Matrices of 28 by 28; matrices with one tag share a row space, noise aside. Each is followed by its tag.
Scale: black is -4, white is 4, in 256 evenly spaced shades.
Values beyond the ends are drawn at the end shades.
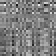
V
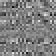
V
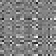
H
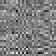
V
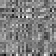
V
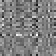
H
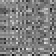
V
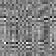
V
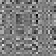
H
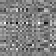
V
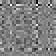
H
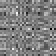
V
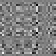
H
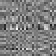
V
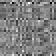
V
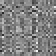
H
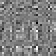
H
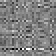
V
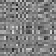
V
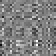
H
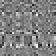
H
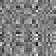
H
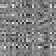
V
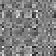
H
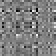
H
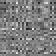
V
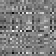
V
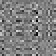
H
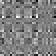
H
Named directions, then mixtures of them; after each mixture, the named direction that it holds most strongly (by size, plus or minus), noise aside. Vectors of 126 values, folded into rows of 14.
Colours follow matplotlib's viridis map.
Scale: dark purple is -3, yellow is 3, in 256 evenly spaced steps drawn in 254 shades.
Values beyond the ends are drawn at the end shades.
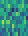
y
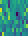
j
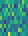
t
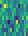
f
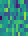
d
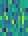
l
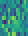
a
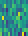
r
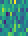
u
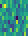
f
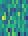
a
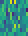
u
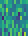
r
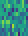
y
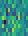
a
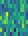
u
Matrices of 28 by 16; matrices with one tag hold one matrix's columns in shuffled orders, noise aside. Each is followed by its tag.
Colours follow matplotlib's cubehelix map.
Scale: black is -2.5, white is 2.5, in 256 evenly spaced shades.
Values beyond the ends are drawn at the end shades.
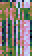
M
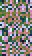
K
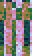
M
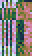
M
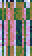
M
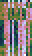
M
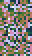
K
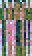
M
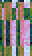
M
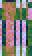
M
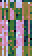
M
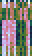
M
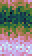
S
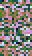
K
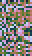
K
